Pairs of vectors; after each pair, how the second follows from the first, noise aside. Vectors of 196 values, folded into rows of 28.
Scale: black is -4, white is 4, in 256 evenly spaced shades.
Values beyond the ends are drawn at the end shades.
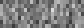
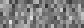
reversed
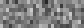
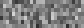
reversed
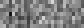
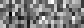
scaled up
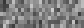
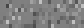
partly zeroed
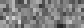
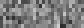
sign-scrambled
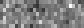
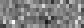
reversed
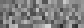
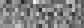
reversed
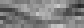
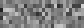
sign-scrambled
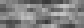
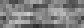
reversed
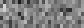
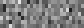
sign-scrambled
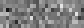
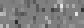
partly zeroed
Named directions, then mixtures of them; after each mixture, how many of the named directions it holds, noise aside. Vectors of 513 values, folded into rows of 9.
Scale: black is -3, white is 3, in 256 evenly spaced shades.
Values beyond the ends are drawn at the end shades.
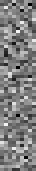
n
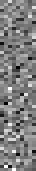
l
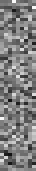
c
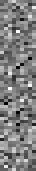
three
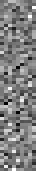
two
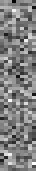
one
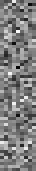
two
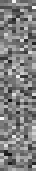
one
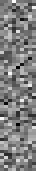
three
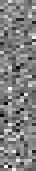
one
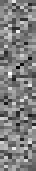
three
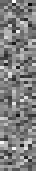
two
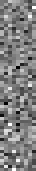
two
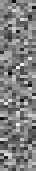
three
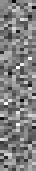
three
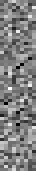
three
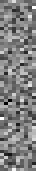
two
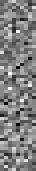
three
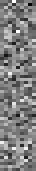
two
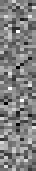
three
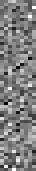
two
